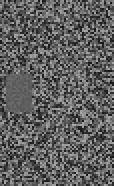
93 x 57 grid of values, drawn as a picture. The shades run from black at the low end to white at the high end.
Average level on the scale: 40%. Grain: fine. Odd patch: calmer, in the middle left. Stripes: none.
